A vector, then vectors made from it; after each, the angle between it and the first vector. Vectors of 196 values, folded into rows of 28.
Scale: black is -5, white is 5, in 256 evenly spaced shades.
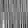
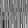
nearly opposite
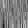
nearly opposite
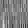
nearly parallel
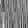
nearly parallel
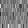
orthogonal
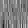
nearly opposite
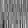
nearly opposite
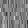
partly aligned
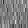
partly aligned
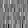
partly opposed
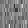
orthogonal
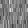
partly aligned
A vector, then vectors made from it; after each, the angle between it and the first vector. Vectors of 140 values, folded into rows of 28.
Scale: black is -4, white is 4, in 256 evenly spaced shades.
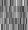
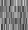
nearly parallel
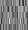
partly opposed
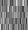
nearly parallel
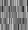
partly aligned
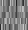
nearly opposite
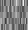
nearly parallel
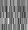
partly aligned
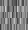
partly opposed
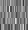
partly opposed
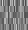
partly opposed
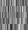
partly opposed
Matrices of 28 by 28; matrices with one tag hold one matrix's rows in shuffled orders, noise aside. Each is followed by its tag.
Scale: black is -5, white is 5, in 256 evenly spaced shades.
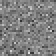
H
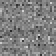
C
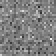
C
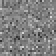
C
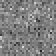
C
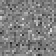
C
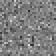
H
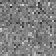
C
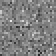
C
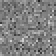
C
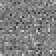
C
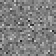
H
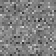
C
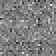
C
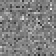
C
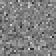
H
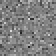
H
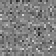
C
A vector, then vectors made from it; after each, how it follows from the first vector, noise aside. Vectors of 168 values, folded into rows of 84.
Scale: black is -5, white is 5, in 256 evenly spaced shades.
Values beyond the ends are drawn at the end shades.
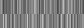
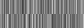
wrapped around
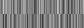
negated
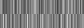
copied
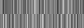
copied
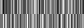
scaled up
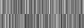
wrapped around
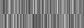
wrapped around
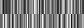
scaled up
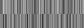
negated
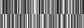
scaled up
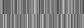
copied
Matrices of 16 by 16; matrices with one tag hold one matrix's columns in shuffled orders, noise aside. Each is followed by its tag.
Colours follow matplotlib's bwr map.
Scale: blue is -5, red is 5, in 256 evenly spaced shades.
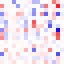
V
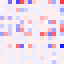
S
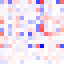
S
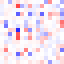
V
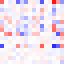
S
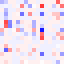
V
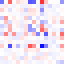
S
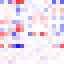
S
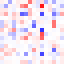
V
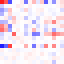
S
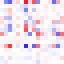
S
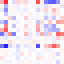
S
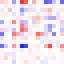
S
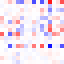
S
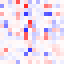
V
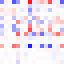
S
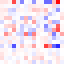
S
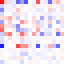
S
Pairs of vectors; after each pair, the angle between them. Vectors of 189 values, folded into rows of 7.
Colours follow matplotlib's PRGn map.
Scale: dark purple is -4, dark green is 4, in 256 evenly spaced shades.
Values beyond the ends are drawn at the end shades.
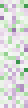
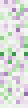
orthogonal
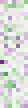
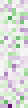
partly opposed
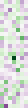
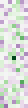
nearly parallel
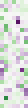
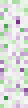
nearly parallel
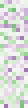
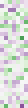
nearly opposite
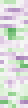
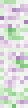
nearly parallel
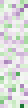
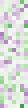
nearly parallel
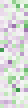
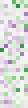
nearly parallel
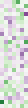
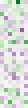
partly aligned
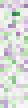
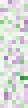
orthogonal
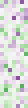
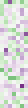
partly opposed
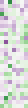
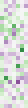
orthogonal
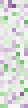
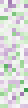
nearly parallel
